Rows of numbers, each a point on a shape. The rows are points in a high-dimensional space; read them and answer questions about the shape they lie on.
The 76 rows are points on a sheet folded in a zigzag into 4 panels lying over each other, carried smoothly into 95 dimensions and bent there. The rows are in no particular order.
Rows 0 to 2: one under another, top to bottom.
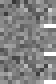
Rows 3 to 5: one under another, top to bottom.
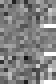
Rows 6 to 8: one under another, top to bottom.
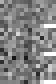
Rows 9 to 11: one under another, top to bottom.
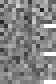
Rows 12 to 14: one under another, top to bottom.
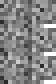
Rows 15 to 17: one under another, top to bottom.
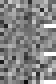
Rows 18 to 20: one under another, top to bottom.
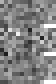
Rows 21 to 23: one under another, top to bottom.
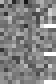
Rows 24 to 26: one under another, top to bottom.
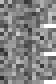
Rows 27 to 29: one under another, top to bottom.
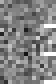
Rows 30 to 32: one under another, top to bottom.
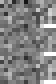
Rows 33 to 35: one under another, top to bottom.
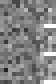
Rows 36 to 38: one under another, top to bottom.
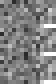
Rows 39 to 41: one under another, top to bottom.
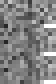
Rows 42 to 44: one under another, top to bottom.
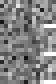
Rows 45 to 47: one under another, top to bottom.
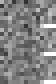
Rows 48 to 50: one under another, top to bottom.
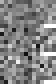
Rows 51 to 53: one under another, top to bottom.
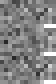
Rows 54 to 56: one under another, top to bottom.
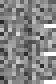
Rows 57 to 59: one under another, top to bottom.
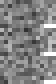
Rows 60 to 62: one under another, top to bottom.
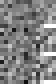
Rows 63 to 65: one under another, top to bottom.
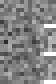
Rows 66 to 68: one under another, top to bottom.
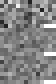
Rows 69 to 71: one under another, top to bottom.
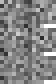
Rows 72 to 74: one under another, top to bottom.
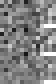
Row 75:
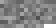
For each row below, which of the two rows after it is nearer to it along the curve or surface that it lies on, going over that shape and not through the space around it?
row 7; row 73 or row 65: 65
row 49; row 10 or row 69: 69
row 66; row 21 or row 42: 42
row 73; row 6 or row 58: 58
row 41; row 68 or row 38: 38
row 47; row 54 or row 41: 54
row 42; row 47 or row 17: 47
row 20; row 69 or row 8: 69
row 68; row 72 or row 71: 71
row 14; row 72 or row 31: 31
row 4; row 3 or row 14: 14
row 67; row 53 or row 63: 63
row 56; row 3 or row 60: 60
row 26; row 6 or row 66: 66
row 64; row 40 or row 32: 32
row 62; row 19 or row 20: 20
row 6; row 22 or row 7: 7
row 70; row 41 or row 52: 52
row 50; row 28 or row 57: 57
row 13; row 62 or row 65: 65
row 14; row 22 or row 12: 22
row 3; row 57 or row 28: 28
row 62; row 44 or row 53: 44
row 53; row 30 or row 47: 47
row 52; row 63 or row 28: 28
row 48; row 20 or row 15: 20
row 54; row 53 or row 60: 60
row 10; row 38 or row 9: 9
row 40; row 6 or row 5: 5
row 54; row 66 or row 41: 66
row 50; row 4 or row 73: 4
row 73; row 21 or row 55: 21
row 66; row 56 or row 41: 56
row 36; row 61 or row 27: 27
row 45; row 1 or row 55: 55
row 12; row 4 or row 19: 19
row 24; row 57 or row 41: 57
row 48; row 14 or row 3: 14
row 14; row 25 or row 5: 25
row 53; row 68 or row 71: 68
